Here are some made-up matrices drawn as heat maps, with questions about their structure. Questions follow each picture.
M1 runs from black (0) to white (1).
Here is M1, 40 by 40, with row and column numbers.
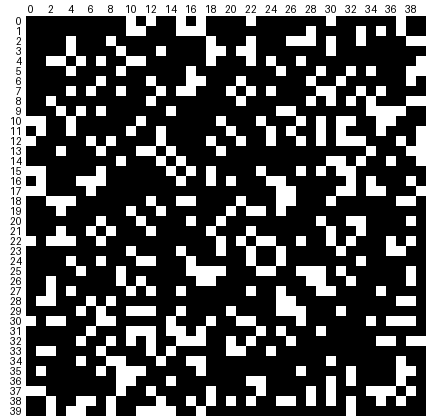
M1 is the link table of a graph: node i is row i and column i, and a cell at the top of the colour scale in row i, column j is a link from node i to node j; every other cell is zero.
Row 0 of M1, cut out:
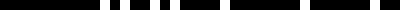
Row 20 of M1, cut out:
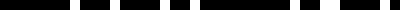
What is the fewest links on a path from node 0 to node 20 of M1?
3
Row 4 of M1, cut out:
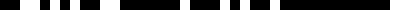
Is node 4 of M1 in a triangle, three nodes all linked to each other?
yes
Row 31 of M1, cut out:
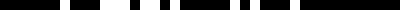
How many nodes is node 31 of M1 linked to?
10
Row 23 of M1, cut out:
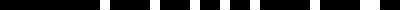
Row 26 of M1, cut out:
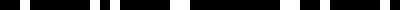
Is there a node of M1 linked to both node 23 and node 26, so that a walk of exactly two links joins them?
no
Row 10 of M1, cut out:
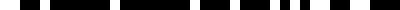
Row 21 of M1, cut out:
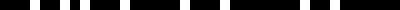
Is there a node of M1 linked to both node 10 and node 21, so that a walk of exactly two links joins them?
no
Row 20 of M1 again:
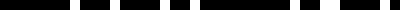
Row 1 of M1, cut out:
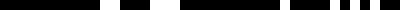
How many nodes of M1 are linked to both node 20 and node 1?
3
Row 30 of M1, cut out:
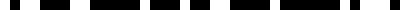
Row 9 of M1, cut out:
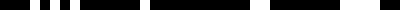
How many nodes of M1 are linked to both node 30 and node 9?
6
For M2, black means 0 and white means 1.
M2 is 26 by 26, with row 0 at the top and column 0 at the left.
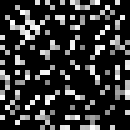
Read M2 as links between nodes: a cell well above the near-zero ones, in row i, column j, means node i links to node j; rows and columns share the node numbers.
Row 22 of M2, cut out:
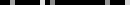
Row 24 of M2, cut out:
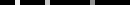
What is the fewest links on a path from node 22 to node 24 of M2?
3
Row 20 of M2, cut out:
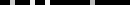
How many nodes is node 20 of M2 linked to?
4
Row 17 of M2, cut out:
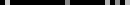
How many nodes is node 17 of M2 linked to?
5
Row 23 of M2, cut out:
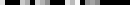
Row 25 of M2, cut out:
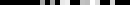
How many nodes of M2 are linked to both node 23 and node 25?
5
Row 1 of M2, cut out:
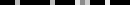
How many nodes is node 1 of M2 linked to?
6
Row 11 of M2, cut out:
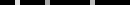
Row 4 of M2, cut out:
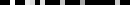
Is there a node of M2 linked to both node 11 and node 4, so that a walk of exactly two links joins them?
no
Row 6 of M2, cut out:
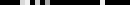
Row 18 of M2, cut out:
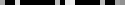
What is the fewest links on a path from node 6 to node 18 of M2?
2
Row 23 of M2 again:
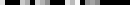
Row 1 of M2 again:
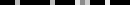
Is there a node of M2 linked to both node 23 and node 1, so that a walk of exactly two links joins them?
yes
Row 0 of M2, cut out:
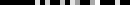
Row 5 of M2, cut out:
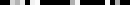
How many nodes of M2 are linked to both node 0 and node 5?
4
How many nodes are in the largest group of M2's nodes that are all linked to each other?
5
